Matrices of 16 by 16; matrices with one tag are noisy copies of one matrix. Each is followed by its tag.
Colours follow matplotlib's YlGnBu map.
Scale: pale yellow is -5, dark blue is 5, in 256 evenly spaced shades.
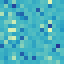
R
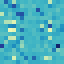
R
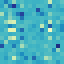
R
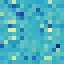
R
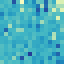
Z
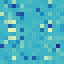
R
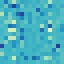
R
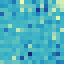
Z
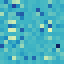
R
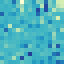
Z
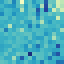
Z
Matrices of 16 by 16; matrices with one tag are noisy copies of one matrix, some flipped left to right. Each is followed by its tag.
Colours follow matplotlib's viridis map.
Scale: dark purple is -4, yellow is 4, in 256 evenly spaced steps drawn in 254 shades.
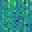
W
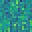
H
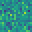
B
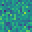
B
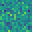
B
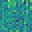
W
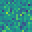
B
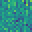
W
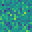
B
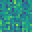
H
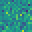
B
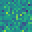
B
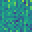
W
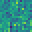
H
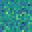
B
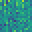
W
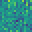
W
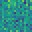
W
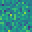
B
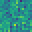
H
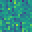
H
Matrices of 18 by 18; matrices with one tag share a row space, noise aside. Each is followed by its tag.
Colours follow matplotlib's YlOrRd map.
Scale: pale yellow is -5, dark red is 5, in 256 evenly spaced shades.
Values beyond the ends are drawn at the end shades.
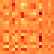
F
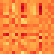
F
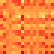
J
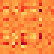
F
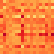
J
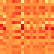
J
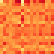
J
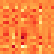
F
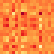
F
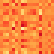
F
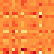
F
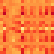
J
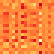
F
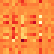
F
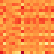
J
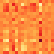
F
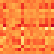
J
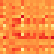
J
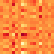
F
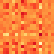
F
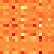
F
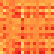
J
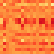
J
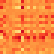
J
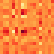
F
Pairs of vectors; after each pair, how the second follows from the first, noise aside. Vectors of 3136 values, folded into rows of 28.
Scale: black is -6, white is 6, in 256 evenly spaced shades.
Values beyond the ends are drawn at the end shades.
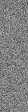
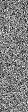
scaled up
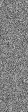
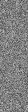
reversed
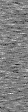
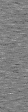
shrunk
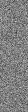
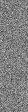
reversed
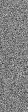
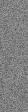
shrunk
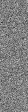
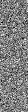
scaled up
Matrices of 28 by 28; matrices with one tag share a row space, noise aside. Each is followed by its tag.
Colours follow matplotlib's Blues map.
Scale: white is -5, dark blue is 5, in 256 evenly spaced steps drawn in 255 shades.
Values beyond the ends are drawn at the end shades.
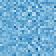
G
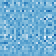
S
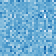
S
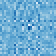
G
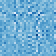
G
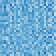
S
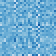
G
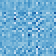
G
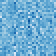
G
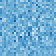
G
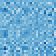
S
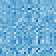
G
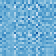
G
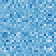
S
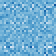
S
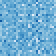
G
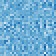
S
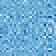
S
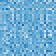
S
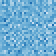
S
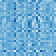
G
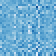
G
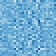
G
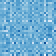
S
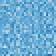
S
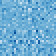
G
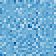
G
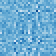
G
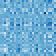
S
